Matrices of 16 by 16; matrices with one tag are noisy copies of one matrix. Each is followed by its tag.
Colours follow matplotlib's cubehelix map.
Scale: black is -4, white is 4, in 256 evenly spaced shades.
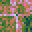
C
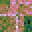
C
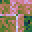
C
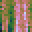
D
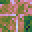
C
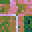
C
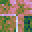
C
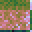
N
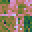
C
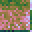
N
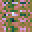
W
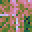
C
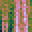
D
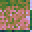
N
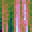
D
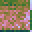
N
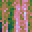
D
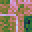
C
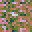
W
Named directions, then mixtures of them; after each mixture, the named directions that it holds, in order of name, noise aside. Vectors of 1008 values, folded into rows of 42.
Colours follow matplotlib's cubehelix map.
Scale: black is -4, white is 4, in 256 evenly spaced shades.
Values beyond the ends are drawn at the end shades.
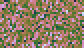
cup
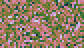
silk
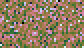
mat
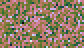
mat, silk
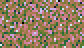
mat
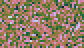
silk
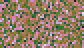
cup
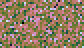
mat, silk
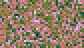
cup, silk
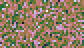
cup, mat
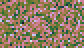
mat, silk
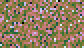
mat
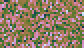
cup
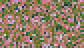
cup, silk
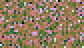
mat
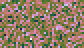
cup, silk
